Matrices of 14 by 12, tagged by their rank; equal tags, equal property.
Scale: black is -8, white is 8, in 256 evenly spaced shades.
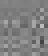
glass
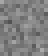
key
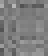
glass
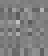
glass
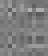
glass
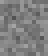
key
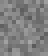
key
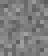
key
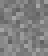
key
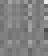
glass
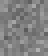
key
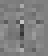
glass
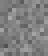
key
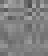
glass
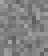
key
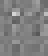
glass
